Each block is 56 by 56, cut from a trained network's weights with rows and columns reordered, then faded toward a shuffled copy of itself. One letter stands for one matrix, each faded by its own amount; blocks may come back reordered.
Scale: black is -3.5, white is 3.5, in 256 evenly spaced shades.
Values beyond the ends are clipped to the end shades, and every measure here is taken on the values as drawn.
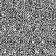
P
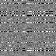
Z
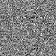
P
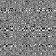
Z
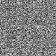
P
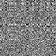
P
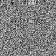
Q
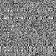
P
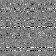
Z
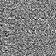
P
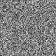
Q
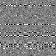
Z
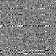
Z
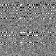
Z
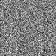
Q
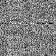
Q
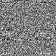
P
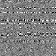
Z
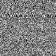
P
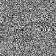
P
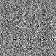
Q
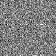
Q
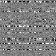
Z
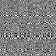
Z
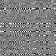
Z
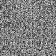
Q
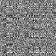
P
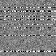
Z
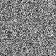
Q
